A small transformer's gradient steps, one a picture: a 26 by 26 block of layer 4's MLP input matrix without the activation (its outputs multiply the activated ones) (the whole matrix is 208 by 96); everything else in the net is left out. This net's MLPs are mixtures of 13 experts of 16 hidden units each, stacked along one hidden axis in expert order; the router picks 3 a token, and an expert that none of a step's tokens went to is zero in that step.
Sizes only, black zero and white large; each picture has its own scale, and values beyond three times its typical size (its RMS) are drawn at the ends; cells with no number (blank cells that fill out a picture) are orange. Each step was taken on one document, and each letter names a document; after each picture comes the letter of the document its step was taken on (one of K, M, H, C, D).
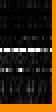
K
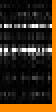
K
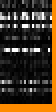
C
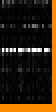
K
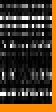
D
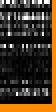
D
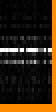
K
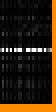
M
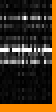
K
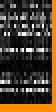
C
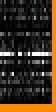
D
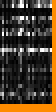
M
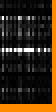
M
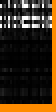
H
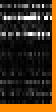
D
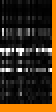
M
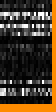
D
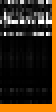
H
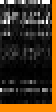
H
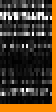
D
